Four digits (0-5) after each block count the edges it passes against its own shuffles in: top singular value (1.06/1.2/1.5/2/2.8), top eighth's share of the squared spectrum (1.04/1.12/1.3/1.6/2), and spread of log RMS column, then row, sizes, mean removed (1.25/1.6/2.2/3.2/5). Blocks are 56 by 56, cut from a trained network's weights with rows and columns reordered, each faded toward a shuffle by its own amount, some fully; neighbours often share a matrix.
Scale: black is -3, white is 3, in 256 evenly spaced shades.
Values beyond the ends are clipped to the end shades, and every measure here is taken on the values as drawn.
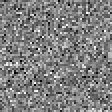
0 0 0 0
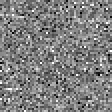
0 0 0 0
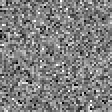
0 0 0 0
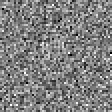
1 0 0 0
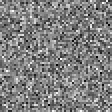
0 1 0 0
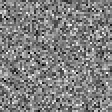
0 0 0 0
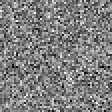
0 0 0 1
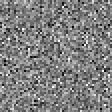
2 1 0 0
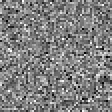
2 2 0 0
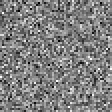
0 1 0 0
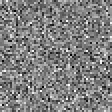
1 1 0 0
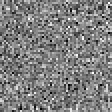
3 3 1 1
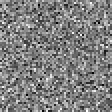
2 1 0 0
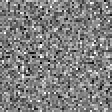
2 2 1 1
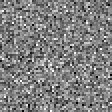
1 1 0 0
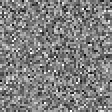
2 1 0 0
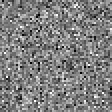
3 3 1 1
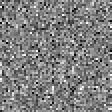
2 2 1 0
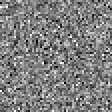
2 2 0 1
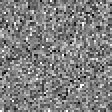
2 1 0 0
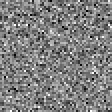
2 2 0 0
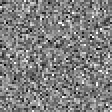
1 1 0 0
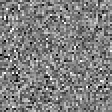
3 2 1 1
